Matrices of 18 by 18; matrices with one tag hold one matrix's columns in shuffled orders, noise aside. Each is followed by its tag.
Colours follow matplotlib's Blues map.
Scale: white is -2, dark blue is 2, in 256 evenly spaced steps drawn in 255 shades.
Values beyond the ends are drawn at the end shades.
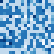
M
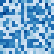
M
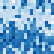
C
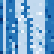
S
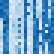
S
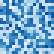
M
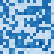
M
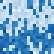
C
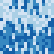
C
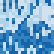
C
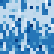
C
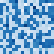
M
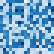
M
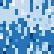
C
